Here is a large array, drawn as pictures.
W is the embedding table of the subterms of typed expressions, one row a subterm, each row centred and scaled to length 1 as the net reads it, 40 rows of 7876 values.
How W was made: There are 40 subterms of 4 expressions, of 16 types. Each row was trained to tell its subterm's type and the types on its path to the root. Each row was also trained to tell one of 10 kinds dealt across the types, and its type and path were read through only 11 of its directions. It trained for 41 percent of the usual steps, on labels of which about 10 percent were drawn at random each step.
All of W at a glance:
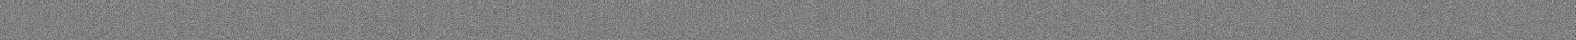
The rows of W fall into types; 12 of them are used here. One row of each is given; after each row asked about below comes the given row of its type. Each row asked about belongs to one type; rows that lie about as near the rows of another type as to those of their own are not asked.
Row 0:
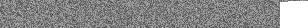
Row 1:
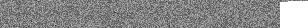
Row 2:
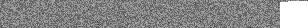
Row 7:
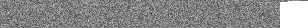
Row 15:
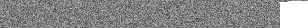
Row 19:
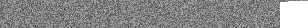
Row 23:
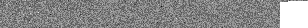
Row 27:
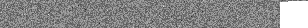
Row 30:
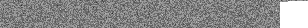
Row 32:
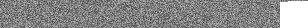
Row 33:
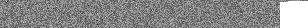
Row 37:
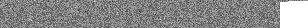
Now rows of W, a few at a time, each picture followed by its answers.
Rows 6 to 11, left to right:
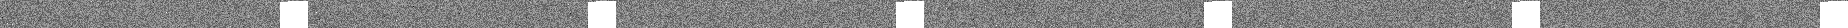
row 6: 7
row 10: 37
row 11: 32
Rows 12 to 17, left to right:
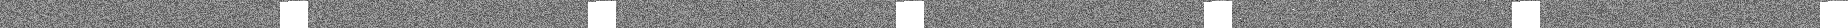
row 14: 27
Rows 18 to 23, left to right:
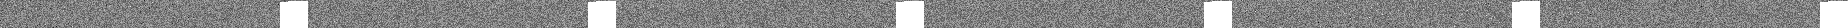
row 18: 23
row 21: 1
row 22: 37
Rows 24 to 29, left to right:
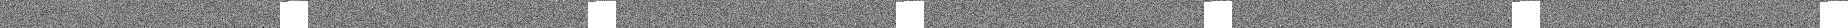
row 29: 23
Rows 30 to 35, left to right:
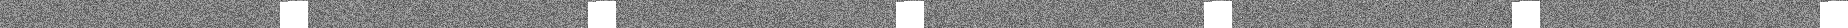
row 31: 27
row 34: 15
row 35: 32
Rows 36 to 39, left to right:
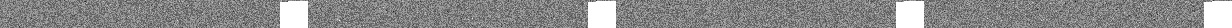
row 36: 37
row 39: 1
